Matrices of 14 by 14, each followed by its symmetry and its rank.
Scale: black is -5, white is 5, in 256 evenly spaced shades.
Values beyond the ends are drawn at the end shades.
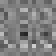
neither, rank two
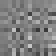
antisymmetric, rank two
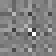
symmetric, rank three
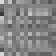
neither, rank two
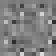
antisymmetric, rank two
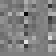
neither, rank two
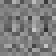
neither, rank two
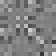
symmetric, rank three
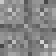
symmetric, rank three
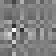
neither, rank two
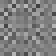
antisymmetric, rank two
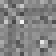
symmetric, rank three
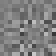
antisymmetric, rank two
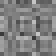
antisymmetric, rank two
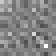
symmetric, rank three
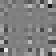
antisymmetric, rank two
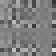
neither, rank two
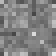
symmetric, rank three
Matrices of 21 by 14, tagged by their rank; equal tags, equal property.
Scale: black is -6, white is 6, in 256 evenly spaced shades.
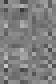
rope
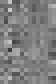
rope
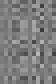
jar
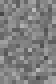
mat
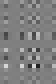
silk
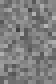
mat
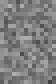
mat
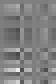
silk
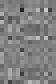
rope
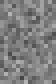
mat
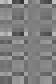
silk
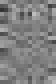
rope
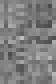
rope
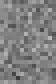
mat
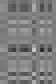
silk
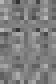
jar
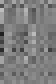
jar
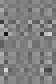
jar
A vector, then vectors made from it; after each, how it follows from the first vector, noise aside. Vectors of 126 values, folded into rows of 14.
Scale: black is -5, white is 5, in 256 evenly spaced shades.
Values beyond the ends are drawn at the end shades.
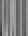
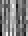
scaled up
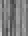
negated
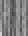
negated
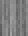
shrunk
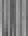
negated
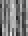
scaled up
